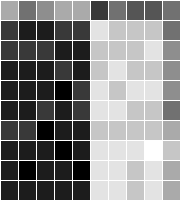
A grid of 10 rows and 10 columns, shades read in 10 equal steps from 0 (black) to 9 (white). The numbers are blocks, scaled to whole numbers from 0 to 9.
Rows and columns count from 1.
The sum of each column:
18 14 15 15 17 71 72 68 72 52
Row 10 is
1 1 1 1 1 8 8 7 8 6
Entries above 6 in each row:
0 4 4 4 4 4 4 5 4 4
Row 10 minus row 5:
0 0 0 1 -1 0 1 -1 0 1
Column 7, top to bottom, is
4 7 7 8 7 8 7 8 8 8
